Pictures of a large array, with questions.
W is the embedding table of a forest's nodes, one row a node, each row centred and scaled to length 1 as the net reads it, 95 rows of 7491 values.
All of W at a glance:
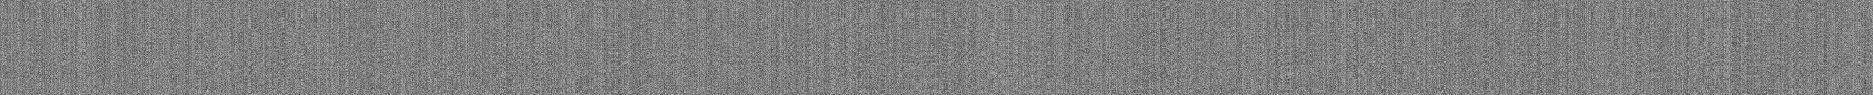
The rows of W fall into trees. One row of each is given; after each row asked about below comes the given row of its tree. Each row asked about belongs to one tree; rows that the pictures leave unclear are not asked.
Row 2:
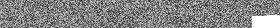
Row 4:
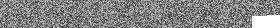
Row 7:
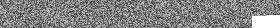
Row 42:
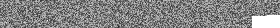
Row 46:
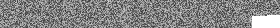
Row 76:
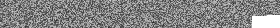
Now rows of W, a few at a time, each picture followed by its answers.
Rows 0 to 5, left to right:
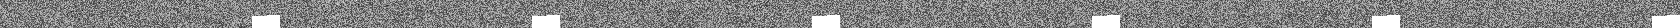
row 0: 7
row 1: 76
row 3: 46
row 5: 4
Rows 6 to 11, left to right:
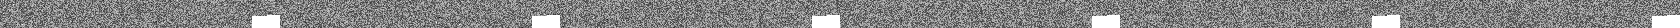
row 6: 76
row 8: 76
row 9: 46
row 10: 46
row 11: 2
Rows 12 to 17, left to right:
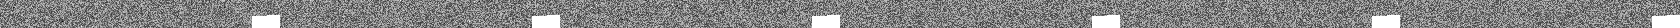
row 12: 46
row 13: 4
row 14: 46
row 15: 4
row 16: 46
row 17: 4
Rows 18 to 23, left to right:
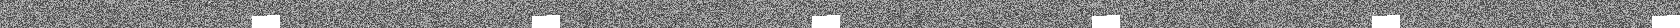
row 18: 2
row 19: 76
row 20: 76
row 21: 4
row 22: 2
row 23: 7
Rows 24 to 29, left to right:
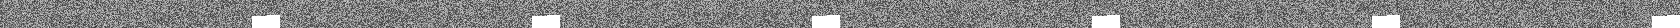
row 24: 4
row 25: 2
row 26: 4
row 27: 2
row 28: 76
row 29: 46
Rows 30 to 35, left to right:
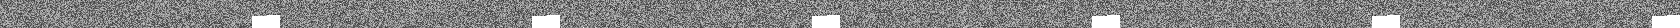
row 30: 7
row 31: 4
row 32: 7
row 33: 46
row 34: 46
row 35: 7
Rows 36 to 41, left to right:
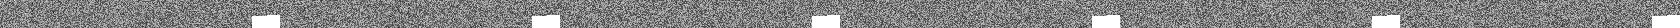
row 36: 4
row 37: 42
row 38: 46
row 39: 7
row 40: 46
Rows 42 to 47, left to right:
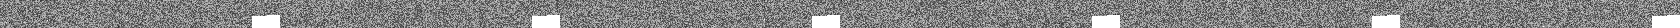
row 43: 76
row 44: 7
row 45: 7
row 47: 2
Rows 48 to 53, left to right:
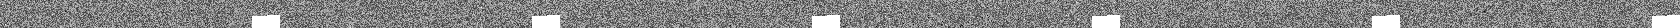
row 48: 46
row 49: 7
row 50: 2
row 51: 76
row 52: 4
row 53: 46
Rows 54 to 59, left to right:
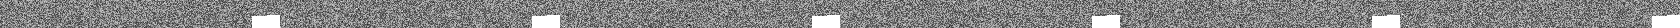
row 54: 4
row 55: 7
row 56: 2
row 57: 2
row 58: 76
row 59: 46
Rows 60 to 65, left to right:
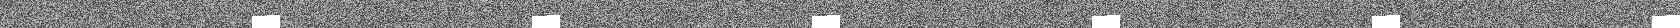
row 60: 7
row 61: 2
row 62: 2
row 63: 4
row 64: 4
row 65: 76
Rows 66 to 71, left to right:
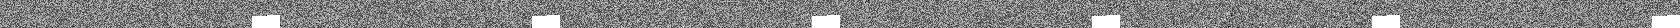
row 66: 46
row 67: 7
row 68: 46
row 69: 4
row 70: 42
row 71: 46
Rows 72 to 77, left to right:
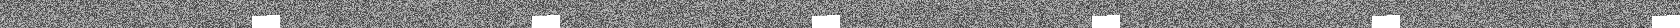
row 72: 7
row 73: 46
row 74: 7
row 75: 76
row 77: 7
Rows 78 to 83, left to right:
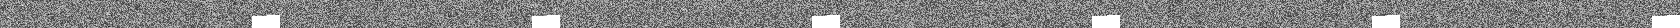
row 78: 42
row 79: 4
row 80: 4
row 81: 7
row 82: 4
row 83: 2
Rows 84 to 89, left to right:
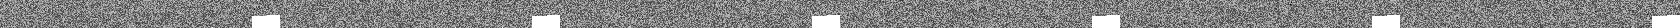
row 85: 2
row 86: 7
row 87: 2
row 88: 2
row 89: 7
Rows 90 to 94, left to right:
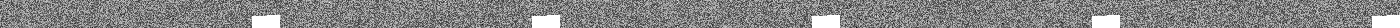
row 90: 4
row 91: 4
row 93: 7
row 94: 42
